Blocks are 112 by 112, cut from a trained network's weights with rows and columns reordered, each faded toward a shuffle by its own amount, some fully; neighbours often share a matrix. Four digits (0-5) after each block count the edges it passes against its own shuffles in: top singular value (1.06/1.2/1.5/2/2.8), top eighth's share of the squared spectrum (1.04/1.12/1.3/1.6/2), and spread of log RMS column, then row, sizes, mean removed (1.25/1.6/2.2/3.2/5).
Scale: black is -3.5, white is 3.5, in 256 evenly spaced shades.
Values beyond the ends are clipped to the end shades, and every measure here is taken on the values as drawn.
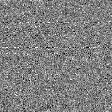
3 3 1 2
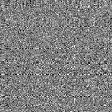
4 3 1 3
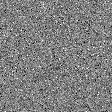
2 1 0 0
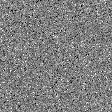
0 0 0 0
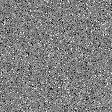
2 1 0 0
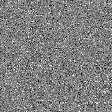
3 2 1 1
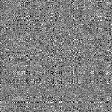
4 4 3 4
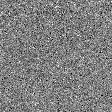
2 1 0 0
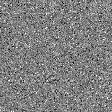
2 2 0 1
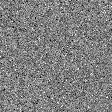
0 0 0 0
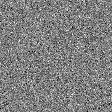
2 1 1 0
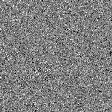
3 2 0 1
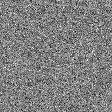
1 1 0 0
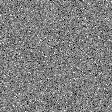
0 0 0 0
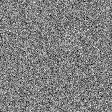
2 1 0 0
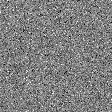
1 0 0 0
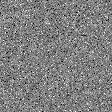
0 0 0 0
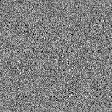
4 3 1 2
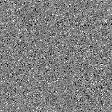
2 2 1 1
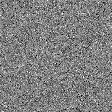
2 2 0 0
